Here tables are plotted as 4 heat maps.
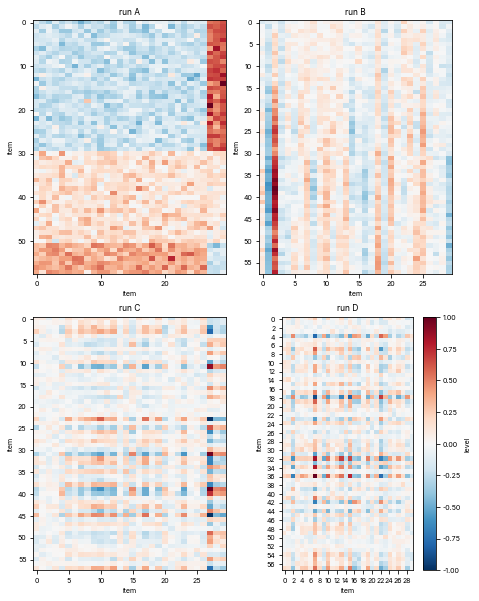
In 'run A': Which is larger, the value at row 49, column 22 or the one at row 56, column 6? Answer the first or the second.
the second
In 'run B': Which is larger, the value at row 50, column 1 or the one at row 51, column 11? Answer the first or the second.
the second
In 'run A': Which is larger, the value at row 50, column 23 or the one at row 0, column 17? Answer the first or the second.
the first
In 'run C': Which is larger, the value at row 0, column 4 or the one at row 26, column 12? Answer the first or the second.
the second
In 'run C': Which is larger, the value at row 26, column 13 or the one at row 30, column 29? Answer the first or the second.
the second
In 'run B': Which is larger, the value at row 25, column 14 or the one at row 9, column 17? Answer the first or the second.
the second
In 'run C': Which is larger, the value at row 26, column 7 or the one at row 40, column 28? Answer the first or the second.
the second
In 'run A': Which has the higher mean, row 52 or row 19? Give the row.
52
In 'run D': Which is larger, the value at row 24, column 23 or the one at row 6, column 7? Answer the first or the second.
the second
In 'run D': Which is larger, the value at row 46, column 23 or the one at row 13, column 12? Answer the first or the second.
the first
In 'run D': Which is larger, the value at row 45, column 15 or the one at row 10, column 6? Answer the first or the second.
the first
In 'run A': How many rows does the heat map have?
58
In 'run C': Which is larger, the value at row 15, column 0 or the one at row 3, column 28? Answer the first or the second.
the first
